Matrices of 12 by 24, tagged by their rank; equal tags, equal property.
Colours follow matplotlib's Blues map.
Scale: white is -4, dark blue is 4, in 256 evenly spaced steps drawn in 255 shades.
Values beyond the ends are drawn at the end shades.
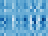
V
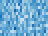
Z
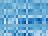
V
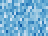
Z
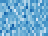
Z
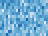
Z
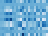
V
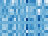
V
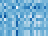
V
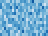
Z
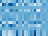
V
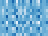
V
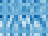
V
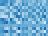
V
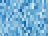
Z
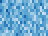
Z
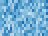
Z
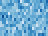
Z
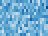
Z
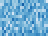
Z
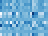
V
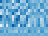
V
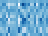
V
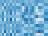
V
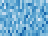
Z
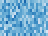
Z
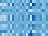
V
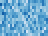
Z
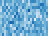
Z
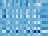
V
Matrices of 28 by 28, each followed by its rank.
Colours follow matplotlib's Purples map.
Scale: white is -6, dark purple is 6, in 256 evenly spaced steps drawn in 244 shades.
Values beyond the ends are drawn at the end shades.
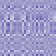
two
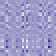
two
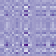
two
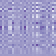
two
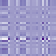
one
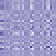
two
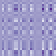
one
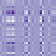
one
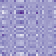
two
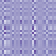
one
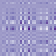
one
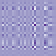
one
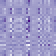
two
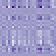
two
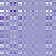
one
